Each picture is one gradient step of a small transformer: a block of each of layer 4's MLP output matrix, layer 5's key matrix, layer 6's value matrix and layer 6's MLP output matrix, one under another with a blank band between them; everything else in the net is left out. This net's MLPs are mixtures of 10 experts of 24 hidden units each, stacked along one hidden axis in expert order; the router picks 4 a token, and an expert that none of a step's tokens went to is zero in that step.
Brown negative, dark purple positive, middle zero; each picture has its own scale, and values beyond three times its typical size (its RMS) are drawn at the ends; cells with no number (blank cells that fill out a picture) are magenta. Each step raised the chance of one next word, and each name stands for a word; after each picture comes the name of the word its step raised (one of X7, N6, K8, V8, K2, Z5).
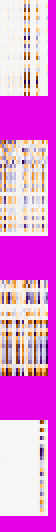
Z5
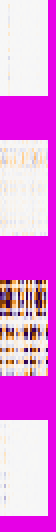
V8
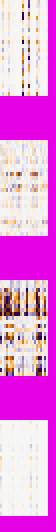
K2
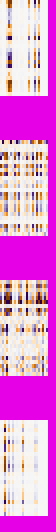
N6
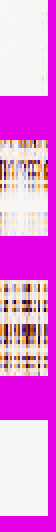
N6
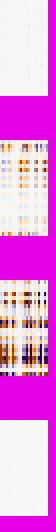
Z5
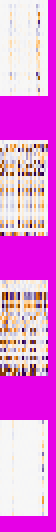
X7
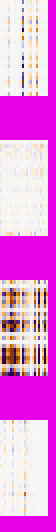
Z5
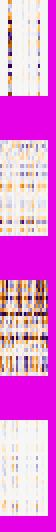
K2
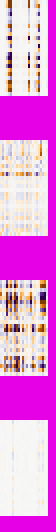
N6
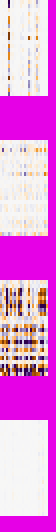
X7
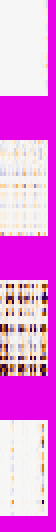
N6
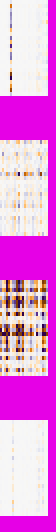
V8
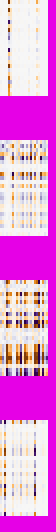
Z5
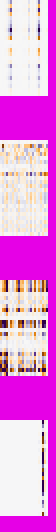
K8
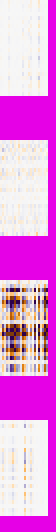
V8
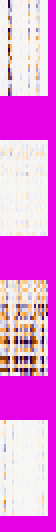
X7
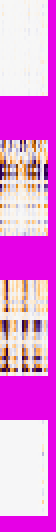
K8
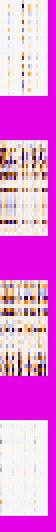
N6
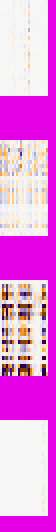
X7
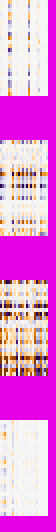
X7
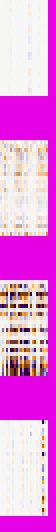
X7
